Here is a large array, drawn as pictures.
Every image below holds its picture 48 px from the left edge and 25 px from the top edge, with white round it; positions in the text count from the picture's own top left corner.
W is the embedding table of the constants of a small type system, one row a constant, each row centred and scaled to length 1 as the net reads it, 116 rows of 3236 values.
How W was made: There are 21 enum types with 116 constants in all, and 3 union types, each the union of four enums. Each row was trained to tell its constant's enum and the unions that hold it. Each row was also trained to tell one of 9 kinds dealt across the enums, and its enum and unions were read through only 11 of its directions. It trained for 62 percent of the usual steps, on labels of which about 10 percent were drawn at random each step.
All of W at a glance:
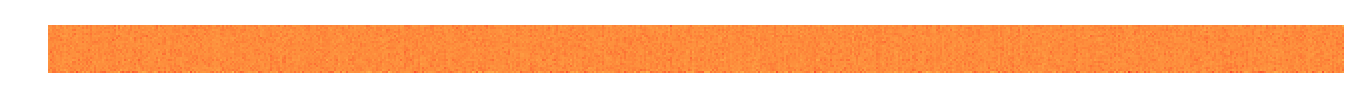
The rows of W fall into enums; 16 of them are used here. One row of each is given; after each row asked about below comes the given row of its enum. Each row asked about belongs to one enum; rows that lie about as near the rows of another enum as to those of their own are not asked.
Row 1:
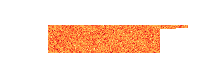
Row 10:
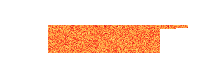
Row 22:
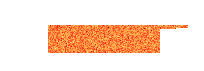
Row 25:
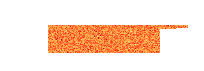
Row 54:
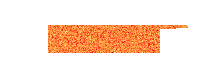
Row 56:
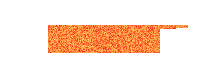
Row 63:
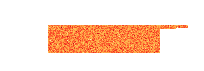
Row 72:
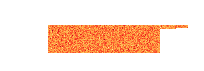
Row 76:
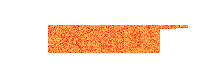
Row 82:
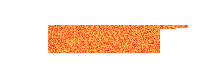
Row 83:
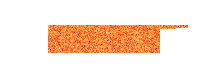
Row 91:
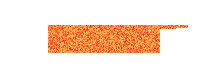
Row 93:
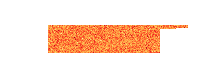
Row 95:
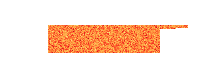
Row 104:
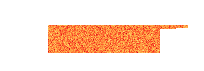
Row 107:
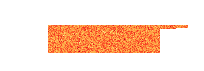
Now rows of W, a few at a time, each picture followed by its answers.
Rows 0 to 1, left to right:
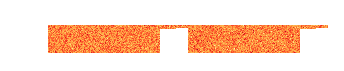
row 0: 91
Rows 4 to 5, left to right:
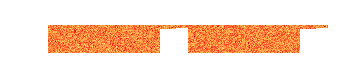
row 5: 10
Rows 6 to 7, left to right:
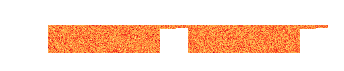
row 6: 91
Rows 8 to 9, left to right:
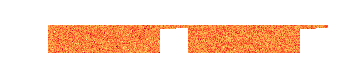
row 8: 93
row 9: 82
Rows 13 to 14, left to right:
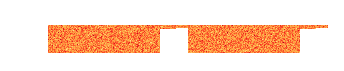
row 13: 56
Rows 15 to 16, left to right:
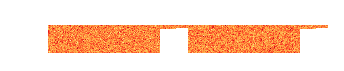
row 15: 93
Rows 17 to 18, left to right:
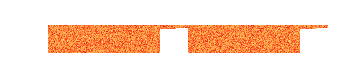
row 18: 82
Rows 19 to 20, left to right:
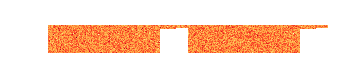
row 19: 54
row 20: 72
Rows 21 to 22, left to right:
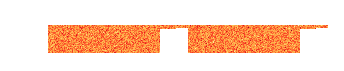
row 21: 10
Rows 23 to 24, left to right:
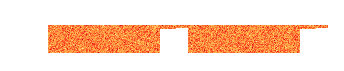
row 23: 1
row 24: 91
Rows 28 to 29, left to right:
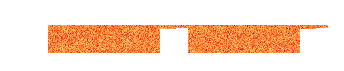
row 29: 95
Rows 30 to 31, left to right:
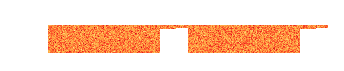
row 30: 107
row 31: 63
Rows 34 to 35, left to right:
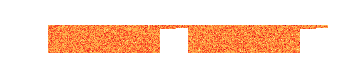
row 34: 107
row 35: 72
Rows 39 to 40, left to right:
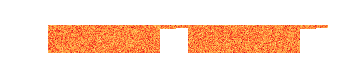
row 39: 82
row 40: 93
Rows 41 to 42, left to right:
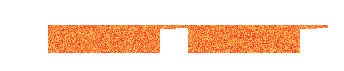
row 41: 56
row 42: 72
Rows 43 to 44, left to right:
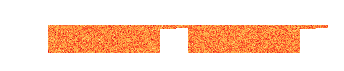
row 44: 107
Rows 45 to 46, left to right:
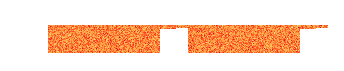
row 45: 56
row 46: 82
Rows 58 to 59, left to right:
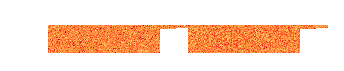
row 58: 93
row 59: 10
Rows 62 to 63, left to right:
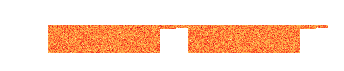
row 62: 1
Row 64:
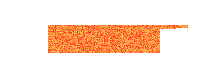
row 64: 25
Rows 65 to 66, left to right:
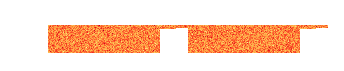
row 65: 63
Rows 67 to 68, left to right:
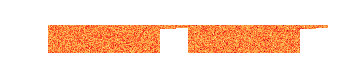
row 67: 72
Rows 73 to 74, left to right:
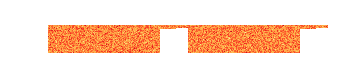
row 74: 56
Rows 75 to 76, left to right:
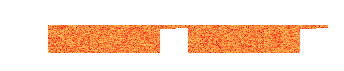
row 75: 91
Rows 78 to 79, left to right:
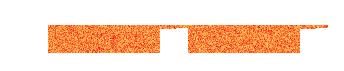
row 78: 25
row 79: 82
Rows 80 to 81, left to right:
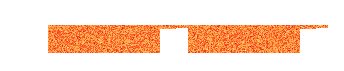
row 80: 25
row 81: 10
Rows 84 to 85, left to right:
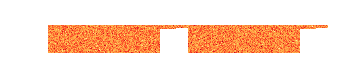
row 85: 63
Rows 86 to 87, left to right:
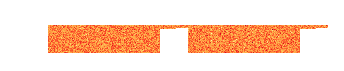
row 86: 83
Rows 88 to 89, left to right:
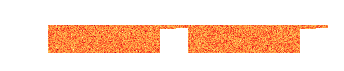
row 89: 95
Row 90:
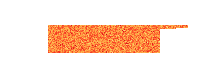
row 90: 104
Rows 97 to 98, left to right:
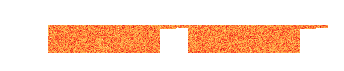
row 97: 83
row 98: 104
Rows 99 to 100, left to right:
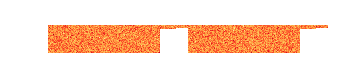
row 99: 1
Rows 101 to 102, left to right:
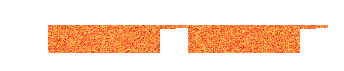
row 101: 1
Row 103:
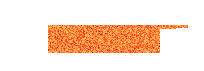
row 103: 25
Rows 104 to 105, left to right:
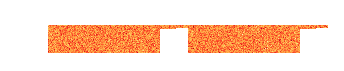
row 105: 72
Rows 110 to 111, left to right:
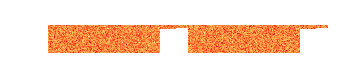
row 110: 25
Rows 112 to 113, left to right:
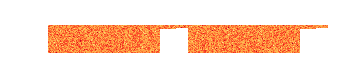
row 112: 76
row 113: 10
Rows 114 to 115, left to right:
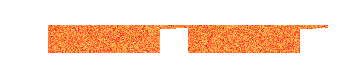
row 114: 22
